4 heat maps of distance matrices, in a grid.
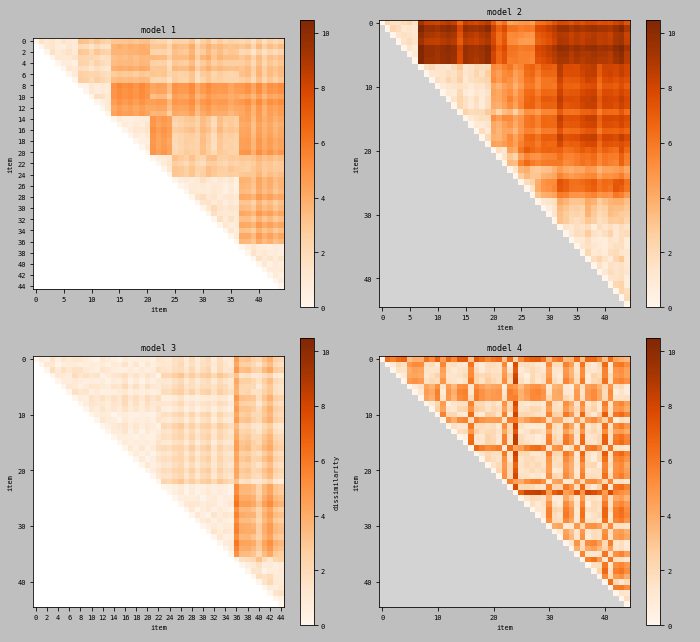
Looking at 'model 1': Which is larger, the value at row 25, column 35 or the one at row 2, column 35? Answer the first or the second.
the second
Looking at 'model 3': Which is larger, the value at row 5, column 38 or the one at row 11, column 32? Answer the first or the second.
the first
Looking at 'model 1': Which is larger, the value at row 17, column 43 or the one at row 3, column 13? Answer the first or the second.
the first
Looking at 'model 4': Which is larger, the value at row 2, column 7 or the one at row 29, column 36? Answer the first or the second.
the second
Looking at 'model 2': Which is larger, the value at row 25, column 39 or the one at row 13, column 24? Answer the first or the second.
the first
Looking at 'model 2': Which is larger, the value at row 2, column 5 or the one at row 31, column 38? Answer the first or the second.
the second
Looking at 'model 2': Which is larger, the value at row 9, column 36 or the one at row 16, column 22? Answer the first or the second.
the first
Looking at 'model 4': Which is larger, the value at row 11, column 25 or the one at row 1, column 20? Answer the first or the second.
the first
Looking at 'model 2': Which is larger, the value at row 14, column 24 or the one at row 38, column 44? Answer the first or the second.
the first
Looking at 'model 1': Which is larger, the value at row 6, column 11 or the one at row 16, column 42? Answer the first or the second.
the second
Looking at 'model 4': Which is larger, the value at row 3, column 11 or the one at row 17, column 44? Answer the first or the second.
the second
